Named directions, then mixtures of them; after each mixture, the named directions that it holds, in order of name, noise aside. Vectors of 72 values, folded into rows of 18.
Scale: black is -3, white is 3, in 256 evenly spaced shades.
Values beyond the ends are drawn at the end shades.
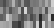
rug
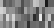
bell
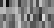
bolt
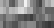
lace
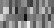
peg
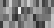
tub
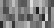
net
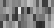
tub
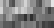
lace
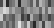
bolt, peg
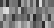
bolt, peg, tub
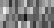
lace, peg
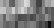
lace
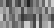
bolt, peg, rug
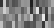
bolt, net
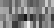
lace, peg, rug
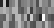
bolt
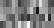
bolt, net, peg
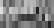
bell, lace, net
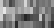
bell, lace, peg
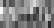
bell, lace, net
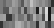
net, rug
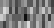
peg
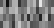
bolt, net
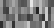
net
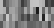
bell, net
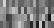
bolt, rug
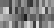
peg, rug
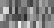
peg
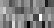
bell, net, rug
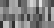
bolt, net, tub
